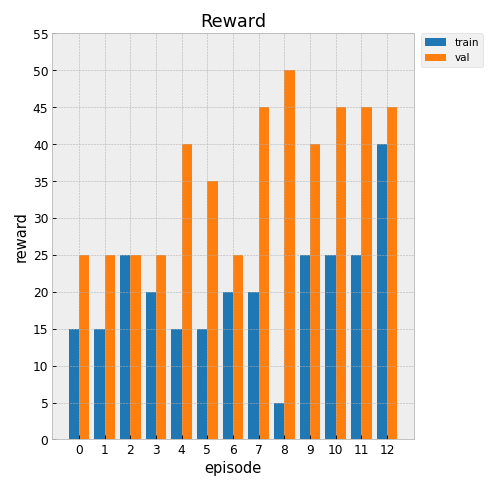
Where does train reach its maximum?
12
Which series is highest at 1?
val
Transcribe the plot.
Title: Reward
x-axis: episode, ticks 0 1 2 3 4 5 6 7 8 9 10 11 12
y-axis: reward, ticks 0 5 10 15 20 25 30 35 40 45 50 55
Legend: train, val
Values:
train: 15 15 25 20 15 15 20 20 5 25 25 25 40
val: 25 25 25 25 40 35 25 45 50 40 45 45 45
